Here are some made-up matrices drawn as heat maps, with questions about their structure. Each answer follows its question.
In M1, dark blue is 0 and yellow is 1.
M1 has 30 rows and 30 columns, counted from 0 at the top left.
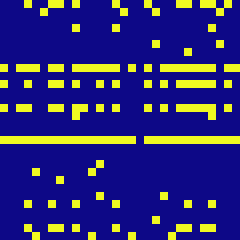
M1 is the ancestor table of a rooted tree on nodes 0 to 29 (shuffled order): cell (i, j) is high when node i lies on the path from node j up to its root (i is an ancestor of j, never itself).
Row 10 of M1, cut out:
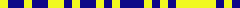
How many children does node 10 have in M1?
2
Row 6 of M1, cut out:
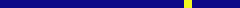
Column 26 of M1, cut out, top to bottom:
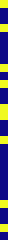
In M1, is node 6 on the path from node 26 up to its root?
no
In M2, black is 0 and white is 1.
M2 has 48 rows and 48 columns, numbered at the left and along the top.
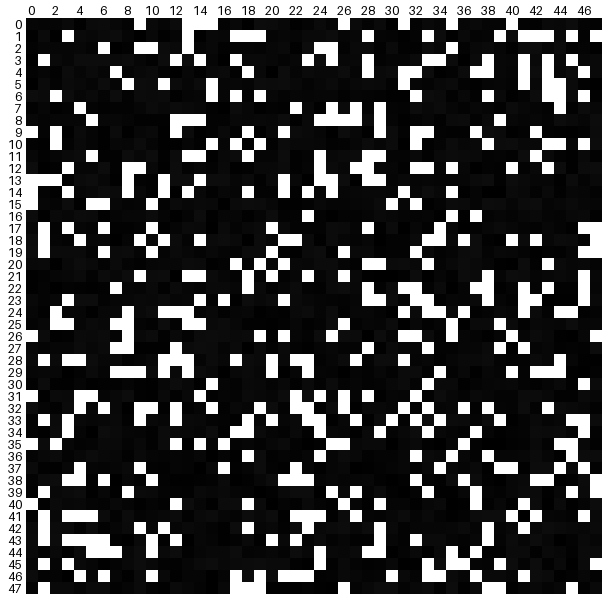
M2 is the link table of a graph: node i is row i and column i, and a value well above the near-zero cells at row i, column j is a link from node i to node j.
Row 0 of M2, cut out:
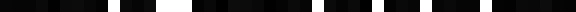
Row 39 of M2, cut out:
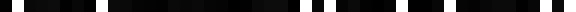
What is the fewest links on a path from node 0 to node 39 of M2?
3
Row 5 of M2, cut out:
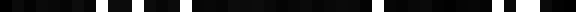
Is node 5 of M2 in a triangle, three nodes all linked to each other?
no
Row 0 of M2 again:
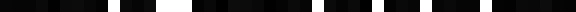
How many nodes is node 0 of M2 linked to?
8
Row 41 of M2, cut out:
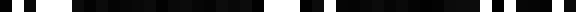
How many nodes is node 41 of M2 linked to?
11
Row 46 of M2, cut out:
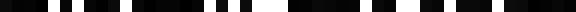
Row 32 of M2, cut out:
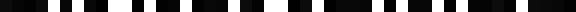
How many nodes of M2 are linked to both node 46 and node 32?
7
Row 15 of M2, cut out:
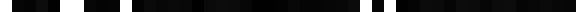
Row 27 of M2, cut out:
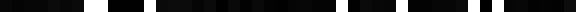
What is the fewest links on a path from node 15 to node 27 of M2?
3
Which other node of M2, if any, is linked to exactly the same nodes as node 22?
node 4
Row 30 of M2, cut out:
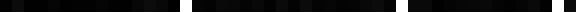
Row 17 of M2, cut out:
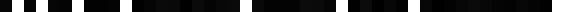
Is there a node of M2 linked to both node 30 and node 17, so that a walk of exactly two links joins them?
yes
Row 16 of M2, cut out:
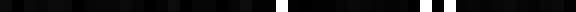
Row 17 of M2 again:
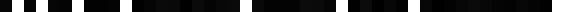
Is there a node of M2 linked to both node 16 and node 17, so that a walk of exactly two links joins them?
no
